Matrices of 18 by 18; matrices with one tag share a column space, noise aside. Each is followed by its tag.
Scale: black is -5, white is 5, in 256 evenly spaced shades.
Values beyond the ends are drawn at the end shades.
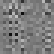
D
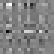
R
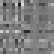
R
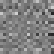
D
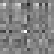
R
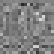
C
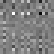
D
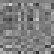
C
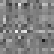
R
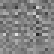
D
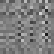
D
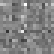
R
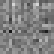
R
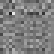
D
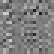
D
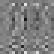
C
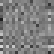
C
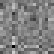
C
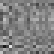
C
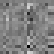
C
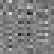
D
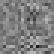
C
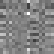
D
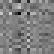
D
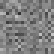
D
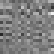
D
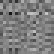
D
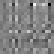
R
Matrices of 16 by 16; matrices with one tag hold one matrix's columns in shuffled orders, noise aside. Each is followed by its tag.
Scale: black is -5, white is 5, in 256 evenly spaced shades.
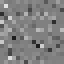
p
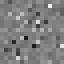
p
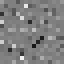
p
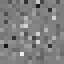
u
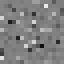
p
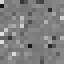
u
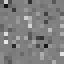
u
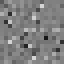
p
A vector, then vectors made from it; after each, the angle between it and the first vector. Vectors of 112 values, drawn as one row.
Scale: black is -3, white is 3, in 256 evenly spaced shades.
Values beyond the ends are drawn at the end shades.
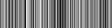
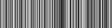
partly aligned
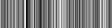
nearly opposite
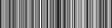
partly aligned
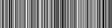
partly aligned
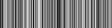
partly aligned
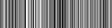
nearly parallel
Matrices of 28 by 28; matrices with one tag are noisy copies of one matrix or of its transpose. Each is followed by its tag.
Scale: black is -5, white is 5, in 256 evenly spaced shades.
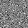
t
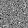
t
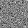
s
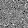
t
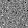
s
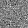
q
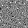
s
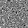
s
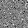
t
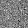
q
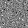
s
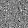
q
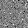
t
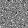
s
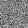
t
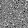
t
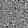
t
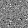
q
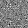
q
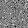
t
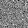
t
